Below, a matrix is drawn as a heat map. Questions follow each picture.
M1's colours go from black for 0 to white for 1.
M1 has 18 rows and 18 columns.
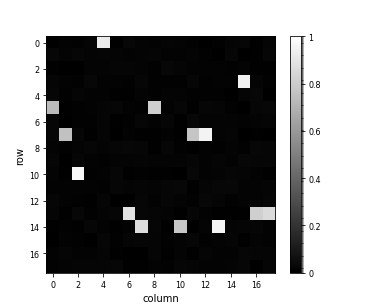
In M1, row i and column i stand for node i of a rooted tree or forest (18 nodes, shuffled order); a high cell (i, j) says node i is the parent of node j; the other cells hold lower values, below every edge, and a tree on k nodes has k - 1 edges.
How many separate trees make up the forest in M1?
4
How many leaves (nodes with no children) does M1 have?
11
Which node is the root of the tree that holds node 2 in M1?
14
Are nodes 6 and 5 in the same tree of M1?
no
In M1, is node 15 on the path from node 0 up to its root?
no
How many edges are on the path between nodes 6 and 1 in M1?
4
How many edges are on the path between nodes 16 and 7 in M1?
3
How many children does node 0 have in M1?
1
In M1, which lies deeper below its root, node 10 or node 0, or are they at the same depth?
the same depth
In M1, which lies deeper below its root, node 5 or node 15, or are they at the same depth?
node 15
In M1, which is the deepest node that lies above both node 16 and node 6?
13
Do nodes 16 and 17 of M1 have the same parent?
yes
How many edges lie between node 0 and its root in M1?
1
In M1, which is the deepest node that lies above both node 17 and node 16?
13
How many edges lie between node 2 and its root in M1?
2
